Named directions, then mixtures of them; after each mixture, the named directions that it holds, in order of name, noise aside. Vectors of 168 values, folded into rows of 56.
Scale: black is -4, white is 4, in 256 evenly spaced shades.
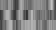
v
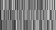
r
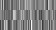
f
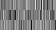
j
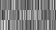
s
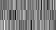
j, s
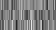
f, r, v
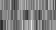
f, s, v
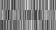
f, s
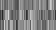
f, s, v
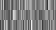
f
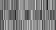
f, j, v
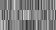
s, v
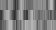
v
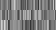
s, v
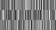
j, s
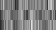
f, r, v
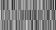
r, s
